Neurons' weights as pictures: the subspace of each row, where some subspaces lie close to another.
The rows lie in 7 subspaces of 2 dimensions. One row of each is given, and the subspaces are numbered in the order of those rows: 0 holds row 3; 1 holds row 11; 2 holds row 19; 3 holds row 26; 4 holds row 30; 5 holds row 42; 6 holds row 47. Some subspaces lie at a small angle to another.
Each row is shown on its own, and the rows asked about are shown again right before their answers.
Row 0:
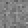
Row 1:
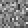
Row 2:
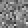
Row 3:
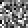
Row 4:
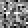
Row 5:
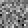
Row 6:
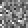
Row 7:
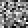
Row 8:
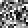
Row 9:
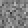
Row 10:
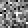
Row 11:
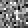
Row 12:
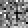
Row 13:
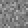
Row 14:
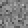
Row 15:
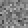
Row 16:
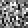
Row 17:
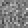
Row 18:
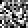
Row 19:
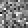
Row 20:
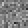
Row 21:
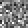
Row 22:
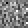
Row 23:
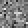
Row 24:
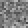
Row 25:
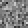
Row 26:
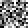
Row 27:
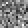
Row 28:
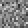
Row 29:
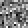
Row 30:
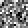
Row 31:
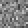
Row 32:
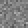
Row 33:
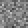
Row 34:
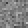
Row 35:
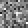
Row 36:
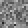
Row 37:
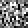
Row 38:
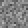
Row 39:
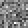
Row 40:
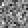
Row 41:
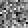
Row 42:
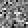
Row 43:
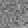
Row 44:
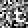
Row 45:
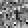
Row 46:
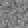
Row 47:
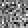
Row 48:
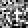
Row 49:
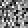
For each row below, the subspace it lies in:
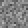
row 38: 4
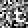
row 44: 5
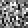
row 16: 1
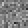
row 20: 6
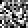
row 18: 0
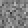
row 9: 3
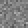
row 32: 5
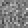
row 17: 1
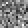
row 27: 5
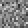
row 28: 6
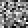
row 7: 3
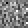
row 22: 1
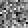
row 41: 2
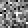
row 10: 2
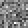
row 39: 6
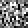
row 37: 1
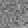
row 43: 6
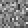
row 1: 6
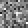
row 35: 2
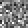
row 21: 0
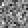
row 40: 4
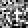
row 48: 5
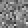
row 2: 4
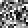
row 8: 4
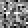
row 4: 3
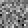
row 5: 5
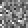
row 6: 0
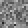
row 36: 4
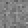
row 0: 3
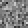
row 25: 0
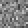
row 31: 6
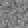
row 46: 2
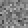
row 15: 2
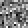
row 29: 1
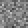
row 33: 3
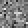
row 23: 5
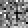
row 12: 2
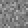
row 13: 6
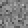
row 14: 0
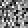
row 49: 4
